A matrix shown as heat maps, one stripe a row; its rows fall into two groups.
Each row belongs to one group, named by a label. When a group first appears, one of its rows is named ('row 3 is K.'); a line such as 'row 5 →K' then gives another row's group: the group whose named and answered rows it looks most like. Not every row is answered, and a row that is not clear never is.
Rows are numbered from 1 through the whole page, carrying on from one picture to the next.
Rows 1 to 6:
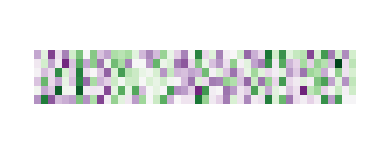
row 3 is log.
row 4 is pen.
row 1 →pen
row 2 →pen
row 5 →log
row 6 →pen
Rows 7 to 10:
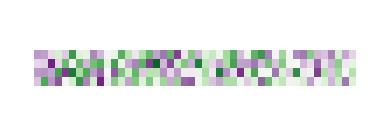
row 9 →log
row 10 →pen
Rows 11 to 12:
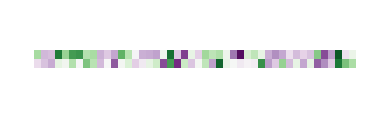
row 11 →log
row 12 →log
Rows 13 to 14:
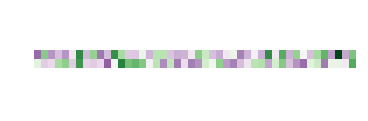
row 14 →log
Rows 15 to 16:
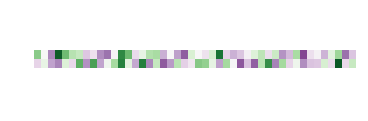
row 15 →log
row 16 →pen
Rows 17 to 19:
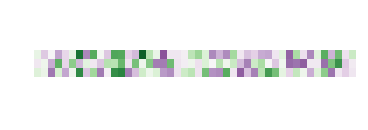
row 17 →pen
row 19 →pen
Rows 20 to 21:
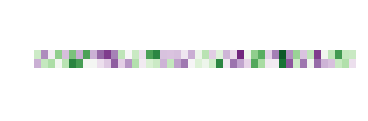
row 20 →log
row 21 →log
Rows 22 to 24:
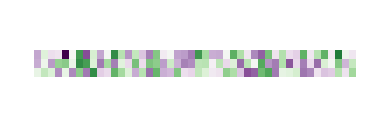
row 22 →pen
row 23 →log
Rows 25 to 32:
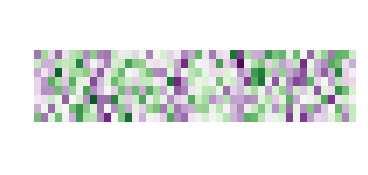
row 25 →pen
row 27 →log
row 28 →log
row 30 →pen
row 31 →log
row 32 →log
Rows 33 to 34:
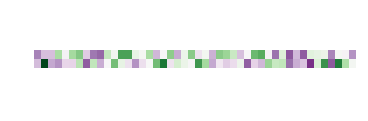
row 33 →log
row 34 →pen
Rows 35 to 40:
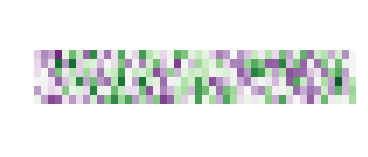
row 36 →log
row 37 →log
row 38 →pen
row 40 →pen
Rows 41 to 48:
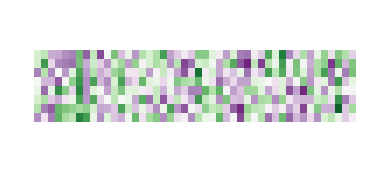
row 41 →pen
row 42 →pen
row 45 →log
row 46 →pen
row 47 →log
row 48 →log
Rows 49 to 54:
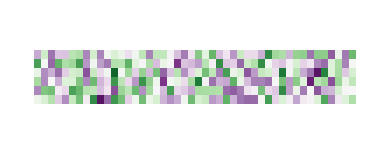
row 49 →pen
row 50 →log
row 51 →pen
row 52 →pen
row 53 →log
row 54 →pen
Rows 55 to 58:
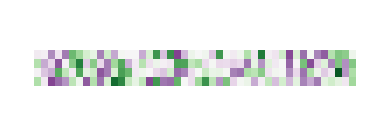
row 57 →log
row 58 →pen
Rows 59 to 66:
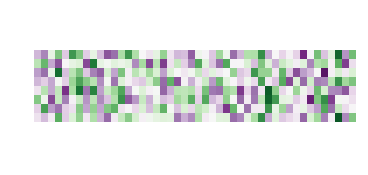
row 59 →log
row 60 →pen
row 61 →log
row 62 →log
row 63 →pen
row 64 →pen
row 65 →pen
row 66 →log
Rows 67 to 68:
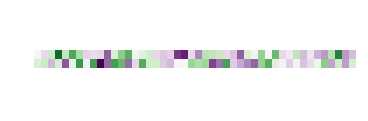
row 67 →log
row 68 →pen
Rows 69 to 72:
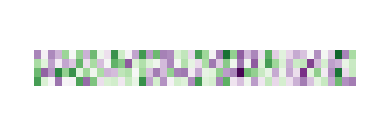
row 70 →pen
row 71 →log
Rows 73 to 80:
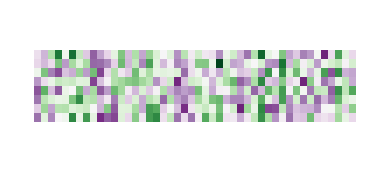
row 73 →log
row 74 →log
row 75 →pen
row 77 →pen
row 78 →log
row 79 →log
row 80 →log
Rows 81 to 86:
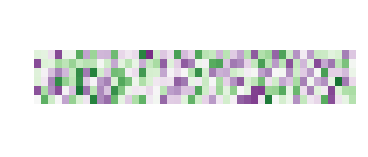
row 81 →pen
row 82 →log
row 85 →pen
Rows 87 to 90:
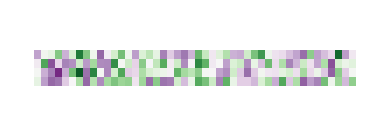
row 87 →log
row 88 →pen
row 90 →pen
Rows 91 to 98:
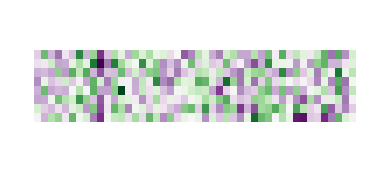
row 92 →pen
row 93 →log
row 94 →pen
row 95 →pen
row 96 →log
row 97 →pen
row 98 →log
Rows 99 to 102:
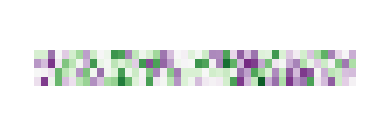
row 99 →pen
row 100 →pen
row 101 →log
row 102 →log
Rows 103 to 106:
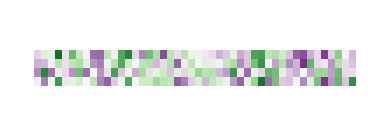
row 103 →log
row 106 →log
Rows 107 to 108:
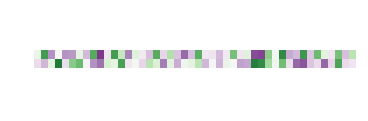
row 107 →pen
